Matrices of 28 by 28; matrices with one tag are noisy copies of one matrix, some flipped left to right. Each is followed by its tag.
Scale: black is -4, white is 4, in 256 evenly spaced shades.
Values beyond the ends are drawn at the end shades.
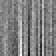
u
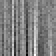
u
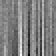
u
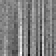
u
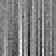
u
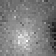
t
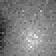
t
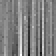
u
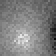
t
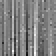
u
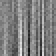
u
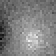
t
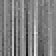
u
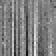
u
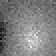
t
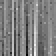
u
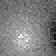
t
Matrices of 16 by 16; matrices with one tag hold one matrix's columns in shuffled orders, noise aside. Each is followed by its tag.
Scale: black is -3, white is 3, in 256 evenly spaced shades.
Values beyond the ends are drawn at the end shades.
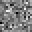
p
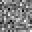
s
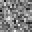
s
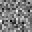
s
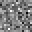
p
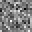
s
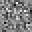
p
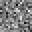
p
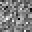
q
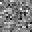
p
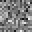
q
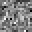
q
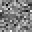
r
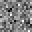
s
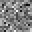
r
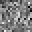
q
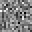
p
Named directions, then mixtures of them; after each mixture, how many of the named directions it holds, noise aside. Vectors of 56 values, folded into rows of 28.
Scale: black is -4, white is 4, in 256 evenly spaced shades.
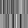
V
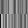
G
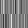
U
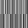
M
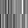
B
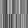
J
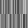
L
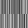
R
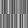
three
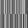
one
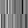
one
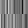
one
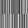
one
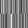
one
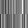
one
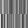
one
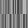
one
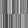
one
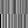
one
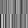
three
